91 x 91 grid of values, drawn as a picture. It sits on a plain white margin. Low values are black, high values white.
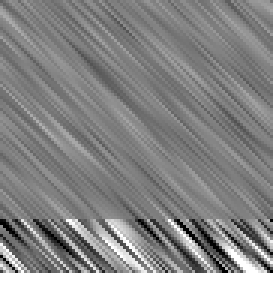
Neither half mirrors the other. A horizontal seam about 80% of the way down splits the table, and the top part is calmer. Streaks slant down to the right. The distribution is heavy-tailed on both sides.
